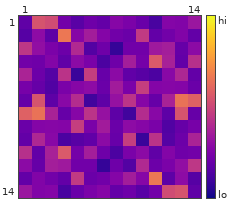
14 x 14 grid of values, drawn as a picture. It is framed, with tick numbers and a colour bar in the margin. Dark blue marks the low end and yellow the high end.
Stripes: none. Histogram: skewed, a long tail of high values. Average level on the scale: 30%. Symmetry: a half turn. Slope: none.
